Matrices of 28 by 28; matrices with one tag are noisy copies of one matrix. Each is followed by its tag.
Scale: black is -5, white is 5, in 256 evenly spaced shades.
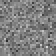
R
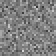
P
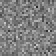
P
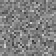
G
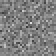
G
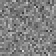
P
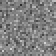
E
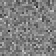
P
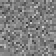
G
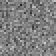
E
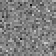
E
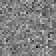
R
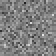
G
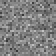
R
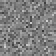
G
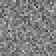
P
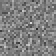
G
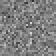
G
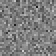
P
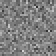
P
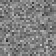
R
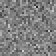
P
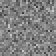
P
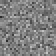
R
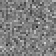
E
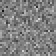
P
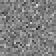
G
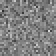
P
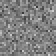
P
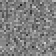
E
